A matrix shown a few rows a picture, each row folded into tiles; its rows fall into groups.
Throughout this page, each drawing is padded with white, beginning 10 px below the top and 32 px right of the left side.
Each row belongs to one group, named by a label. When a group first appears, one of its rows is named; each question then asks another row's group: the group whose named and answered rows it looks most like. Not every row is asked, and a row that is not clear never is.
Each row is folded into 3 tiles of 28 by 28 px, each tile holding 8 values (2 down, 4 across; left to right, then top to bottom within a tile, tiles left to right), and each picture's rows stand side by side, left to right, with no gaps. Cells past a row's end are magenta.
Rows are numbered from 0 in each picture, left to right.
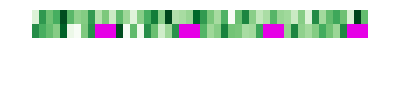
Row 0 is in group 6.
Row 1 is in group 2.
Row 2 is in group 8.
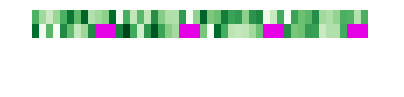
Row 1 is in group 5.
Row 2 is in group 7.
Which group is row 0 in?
2
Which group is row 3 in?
6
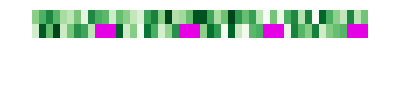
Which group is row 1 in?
2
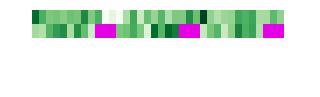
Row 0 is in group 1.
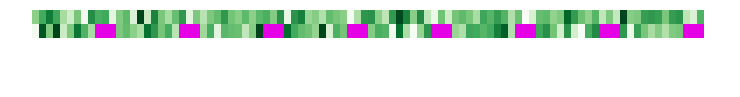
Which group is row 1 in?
5
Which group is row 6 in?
6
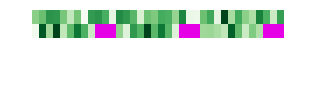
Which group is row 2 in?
5
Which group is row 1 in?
1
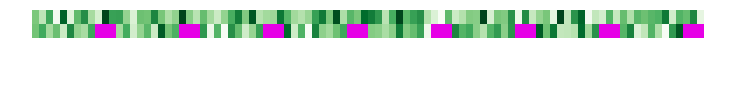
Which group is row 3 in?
2
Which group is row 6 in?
8
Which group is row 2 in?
2
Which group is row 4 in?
1
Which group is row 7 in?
6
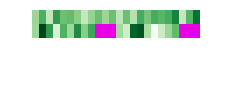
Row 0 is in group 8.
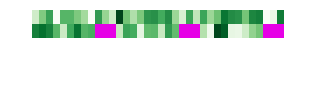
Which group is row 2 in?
7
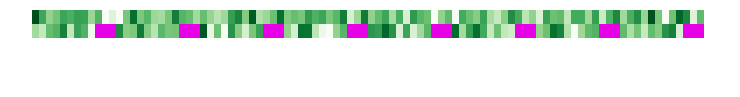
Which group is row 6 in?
7
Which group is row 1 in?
6
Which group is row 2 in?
2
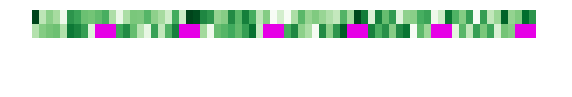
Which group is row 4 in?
5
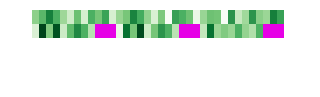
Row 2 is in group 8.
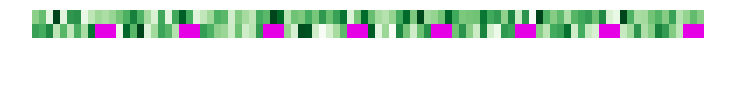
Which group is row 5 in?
6
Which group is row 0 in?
8
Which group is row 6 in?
1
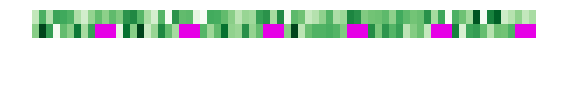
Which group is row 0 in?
8
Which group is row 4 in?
6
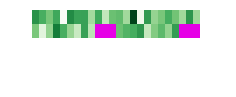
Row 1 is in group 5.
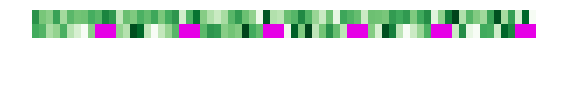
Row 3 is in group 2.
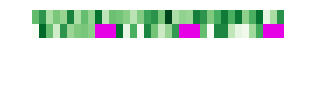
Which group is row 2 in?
7
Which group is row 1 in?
2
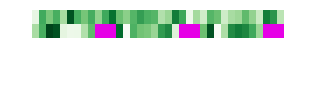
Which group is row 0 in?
7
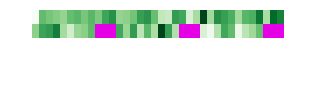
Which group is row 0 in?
7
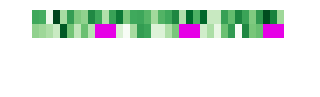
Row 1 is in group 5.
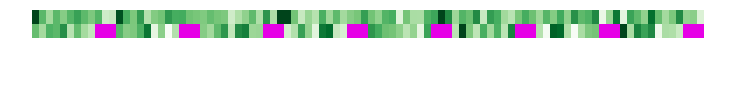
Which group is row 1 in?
1
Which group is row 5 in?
8
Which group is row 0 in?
1
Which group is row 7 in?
6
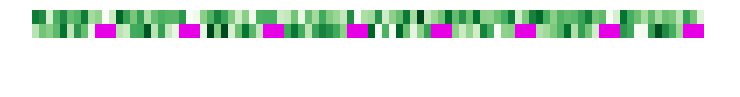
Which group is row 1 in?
1
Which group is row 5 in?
5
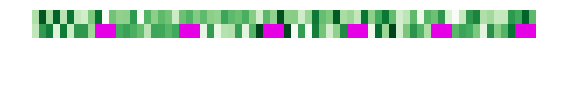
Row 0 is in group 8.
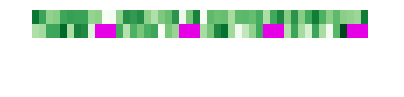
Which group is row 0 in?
1
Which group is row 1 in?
5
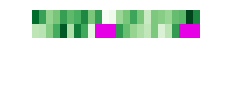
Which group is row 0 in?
1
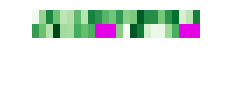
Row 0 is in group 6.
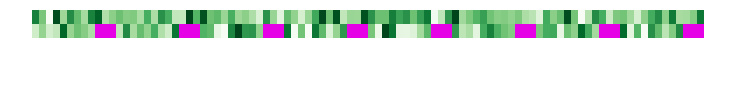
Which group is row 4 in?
7
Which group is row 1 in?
8
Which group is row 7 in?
2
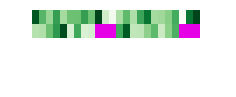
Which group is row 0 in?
1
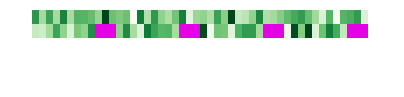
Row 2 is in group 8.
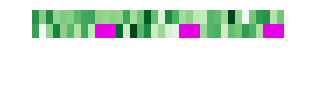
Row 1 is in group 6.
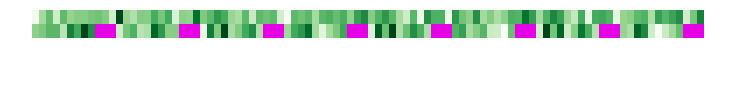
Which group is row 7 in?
7
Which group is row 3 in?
7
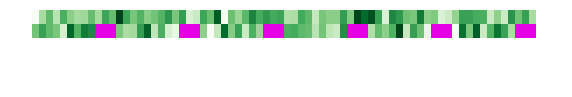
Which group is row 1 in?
1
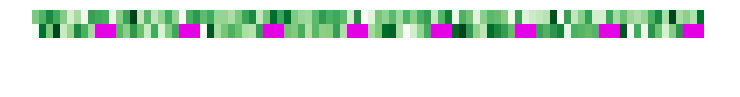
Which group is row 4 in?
7
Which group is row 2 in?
8
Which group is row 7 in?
2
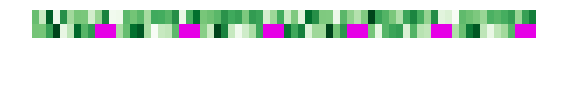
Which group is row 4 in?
1
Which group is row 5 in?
7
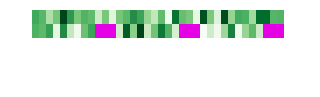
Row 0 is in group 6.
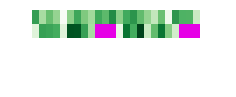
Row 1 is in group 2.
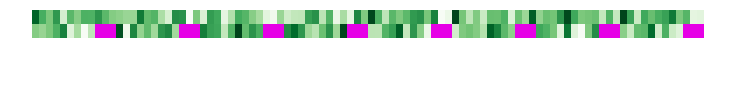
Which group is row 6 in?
6
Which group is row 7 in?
1
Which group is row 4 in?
1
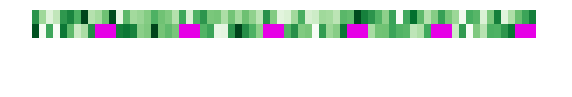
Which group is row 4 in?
8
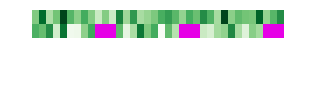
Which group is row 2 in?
5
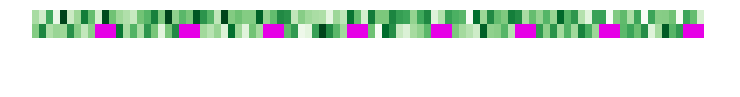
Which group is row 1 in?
2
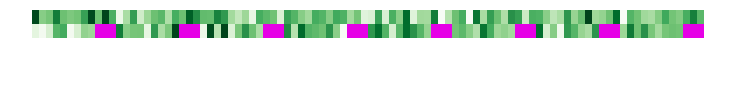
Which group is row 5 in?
5
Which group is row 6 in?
2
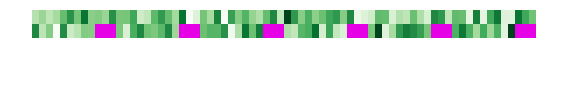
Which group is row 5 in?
8
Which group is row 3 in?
1
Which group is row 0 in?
2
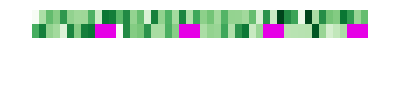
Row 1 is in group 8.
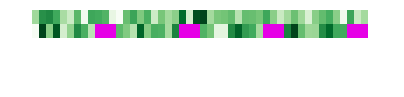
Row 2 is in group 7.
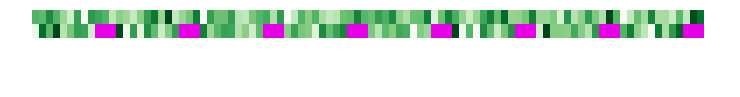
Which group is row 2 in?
6
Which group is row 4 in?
5
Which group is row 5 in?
2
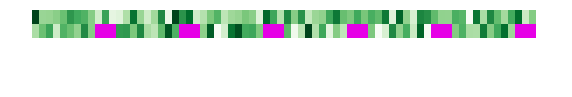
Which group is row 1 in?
6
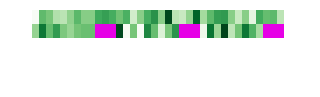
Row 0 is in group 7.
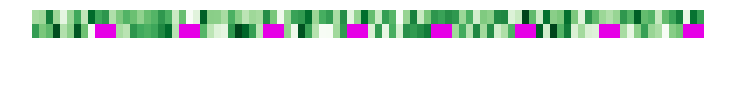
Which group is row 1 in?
1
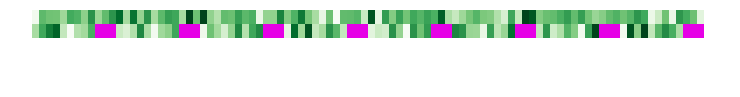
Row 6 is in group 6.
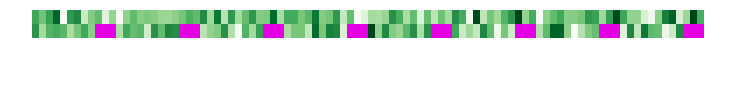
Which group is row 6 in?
7
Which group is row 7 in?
8
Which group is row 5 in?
5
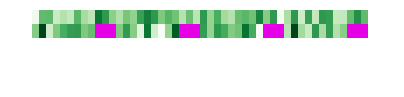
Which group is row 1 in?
6
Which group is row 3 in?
8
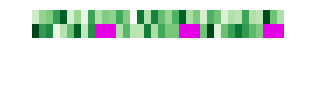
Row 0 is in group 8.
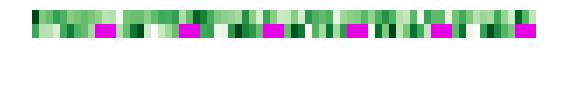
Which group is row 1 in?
7
